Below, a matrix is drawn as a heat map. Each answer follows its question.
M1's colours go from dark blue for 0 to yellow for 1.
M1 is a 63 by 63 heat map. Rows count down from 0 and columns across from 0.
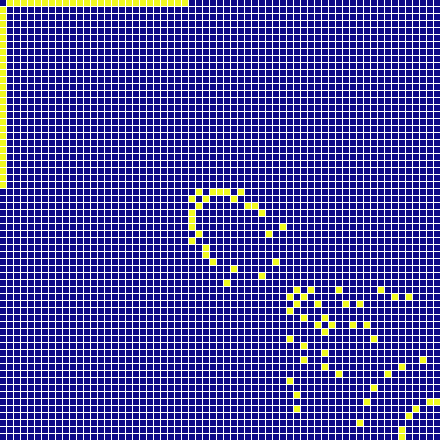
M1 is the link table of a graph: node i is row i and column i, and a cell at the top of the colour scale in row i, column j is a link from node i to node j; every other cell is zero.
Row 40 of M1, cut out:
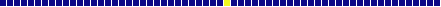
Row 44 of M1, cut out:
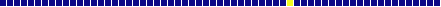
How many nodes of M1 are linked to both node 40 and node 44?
0
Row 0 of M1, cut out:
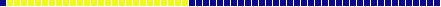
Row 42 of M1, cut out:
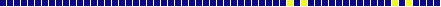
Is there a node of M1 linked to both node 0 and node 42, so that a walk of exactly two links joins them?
no
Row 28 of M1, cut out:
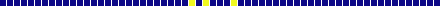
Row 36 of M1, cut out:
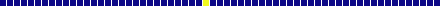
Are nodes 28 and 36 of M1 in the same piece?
yes
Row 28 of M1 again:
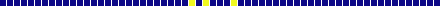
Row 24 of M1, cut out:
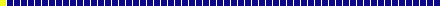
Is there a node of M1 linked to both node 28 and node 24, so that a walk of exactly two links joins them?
no
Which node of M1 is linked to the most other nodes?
node 0
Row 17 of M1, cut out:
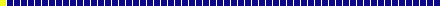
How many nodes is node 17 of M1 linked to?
1
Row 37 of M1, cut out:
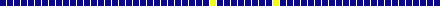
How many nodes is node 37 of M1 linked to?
2
